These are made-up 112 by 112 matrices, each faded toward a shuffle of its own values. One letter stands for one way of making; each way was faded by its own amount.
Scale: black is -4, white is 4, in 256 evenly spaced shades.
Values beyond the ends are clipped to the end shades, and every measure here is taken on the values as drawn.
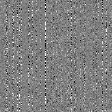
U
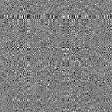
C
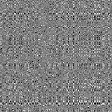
C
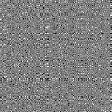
C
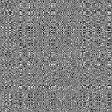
C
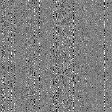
U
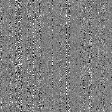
U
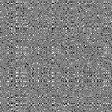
C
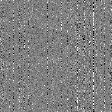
U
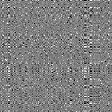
C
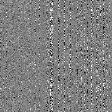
U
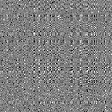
C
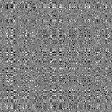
C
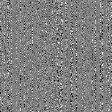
U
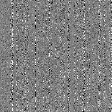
U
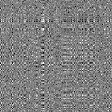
C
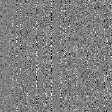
U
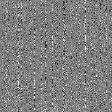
U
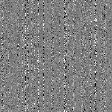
U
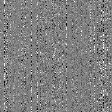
U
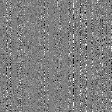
U
